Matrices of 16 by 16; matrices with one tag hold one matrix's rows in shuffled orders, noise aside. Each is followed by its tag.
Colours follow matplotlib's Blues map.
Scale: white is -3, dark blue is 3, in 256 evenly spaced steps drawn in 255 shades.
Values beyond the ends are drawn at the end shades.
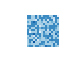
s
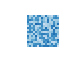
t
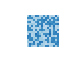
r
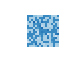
t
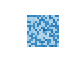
s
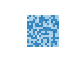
t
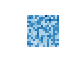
r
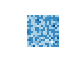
r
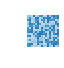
r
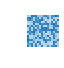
t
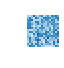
r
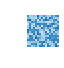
s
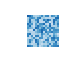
r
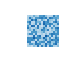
s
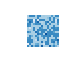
r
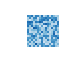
t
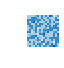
s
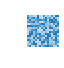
s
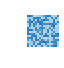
t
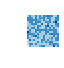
s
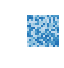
r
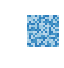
s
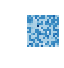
r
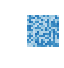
r
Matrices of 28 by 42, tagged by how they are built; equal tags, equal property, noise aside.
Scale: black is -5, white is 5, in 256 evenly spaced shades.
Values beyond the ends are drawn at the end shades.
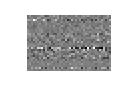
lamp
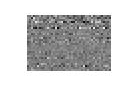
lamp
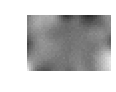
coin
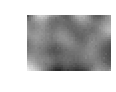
coin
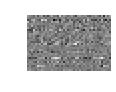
lamp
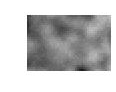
coin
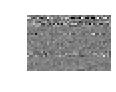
lamp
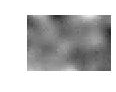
coin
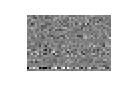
lamp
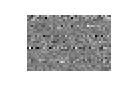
lamp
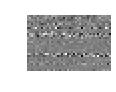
lamp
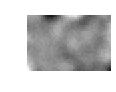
coin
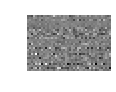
lamp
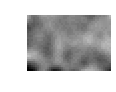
coin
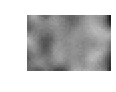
coin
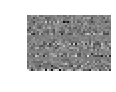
lamp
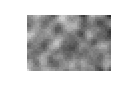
coin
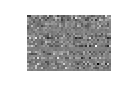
lamp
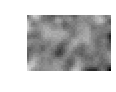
coin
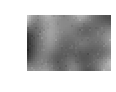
coin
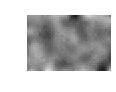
coin
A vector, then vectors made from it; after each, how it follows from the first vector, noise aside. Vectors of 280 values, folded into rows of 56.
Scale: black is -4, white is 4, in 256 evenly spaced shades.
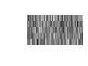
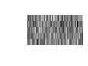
copied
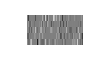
partly zeroed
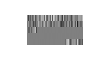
partly zeroed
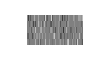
partly zeroed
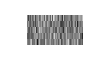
copied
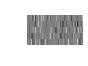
partly zeroed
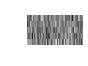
reversed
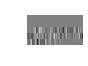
partly zeroed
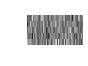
reversed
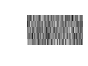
reversed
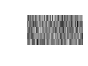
copied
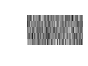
reversed
